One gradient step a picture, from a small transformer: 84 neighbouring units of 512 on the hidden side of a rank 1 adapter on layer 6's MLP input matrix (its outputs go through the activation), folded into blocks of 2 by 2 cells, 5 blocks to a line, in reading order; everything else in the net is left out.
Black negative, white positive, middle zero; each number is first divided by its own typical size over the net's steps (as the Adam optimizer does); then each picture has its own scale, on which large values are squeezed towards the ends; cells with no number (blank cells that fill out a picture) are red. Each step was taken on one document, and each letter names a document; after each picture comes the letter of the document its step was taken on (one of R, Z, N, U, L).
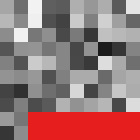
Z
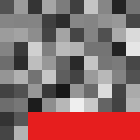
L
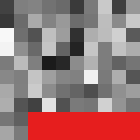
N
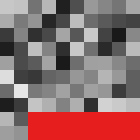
L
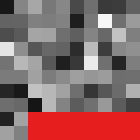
N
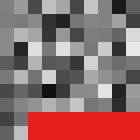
L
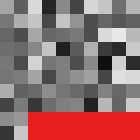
Z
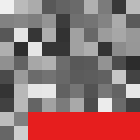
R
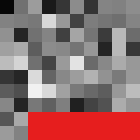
R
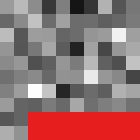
N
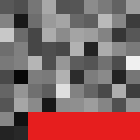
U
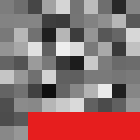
L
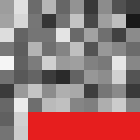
U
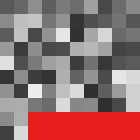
U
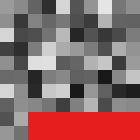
Z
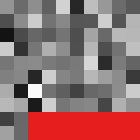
N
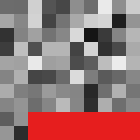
Z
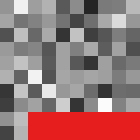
R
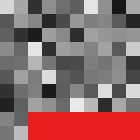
L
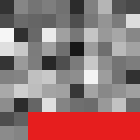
N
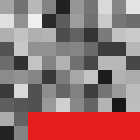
Z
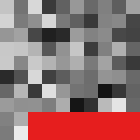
R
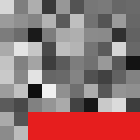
R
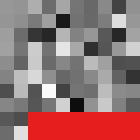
R
